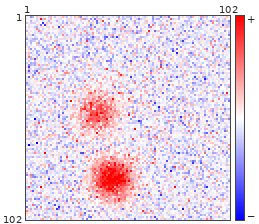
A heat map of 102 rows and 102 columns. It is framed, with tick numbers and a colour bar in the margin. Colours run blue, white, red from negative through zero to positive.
Neither half mirrors the other. No single row or column stands out from its neighbours. On average the colour sits 50% of the way up the scale. The ninth with the highest average is the bottom middle. There are two bumps.
